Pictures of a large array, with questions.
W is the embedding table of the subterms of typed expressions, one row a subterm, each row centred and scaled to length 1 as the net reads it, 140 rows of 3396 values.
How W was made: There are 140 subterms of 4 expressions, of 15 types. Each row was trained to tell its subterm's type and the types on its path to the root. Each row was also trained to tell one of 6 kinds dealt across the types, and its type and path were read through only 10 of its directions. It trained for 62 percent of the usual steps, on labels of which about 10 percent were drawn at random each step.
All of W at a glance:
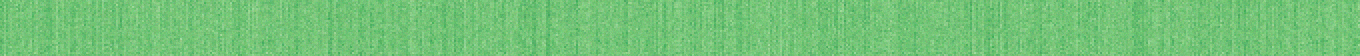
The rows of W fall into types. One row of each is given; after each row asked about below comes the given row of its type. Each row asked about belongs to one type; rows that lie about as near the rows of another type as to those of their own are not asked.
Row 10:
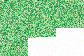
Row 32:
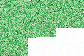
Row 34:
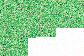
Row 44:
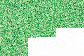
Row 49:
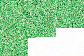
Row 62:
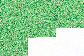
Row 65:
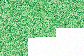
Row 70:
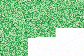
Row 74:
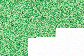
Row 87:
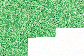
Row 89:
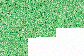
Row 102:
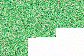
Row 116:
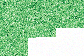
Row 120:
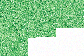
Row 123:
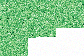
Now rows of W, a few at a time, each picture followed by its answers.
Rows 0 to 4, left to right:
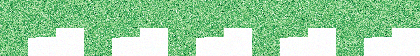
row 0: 10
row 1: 49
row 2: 32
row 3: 49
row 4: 87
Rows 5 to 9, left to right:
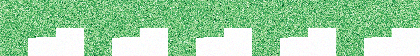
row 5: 87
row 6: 102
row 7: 65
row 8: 102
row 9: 102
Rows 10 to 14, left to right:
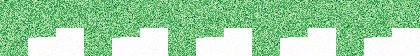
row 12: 70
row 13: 102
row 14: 49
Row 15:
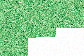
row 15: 34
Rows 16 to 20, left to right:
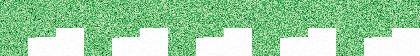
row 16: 65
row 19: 10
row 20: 123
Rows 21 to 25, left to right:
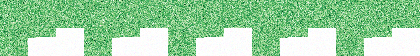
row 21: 116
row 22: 89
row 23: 44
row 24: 116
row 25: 44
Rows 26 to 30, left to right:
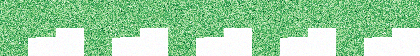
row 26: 123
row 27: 44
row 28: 102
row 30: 123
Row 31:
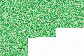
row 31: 102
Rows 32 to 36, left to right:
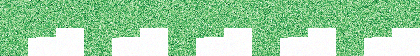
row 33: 89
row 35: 102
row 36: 70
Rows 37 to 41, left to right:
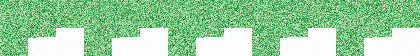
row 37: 123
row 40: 70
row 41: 44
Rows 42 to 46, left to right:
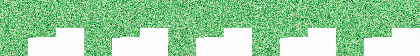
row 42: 49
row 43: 34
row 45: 70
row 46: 87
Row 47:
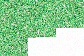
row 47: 65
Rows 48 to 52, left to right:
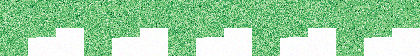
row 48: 44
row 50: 89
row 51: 49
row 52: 65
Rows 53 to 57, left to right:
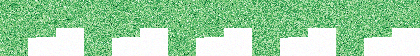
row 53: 89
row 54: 70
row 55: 32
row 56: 123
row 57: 49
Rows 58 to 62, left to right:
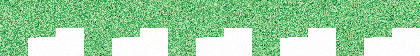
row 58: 44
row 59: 89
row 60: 116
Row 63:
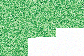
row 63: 70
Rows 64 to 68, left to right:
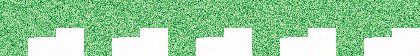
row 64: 89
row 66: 65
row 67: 70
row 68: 123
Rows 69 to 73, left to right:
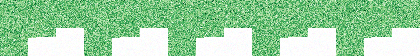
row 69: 116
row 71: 87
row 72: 32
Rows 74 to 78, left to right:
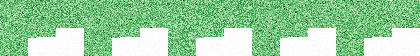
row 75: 62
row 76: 116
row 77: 120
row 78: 87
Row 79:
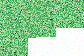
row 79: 34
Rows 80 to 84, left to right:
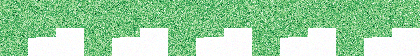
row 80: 87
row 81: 49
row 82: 65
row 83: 32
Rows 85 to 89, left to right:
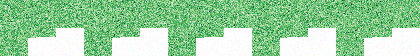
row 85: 44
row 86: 32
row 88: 65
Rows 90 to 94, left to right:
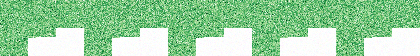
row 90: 10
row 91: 65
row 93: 116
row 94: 44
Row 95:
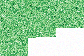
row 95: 10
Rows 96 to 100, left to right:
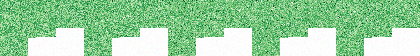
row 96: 120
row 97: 89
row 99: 62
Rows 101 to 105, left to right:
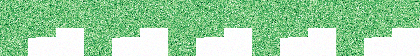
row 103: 34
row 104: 123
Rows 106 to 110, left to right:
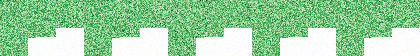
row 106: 123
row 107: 102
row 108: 32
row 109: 87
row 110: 120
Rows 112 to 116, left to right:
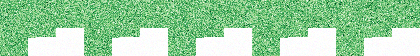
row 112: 102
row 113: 34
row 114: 87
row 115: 123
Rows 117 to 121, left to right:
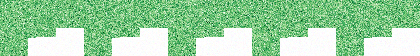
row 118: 70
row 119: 32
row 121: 87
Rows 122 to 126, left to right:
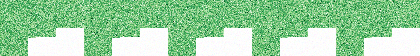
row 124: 102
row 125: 120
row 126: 49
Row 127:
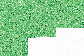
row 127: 34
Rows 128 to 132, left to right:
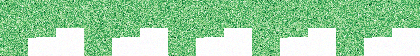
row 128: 89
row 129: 123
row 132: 62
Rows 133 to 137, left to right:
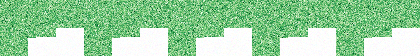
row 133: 62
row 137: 44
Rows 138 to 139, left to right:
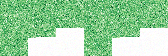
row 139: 89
